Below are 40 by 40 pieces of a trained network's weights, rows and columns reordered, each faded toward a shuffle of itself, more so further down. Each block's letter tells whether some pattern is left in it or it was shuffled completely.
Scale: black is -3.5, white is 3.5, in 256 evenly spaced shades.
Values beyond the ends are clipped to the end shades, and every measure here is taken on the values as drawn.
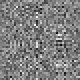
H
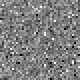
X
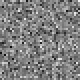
X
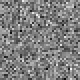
X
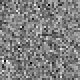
X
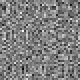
H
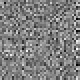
H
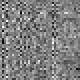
H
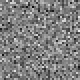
X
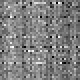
H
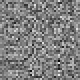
H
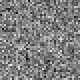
X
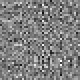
H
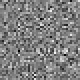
H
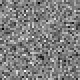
X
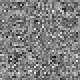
H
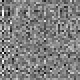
H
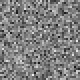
X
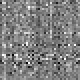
H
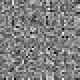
H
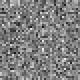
H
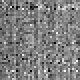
H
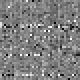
H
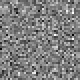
H
